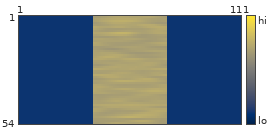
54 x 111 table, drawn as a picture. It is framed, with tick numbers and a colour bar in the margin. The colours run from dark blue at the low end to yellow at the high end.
It is made of 1 by 3 panels. Panel 1,1: very low, flat. Panel 1,2: high, streaked across, faint in contrast. Panel 1,3: very low, flat.
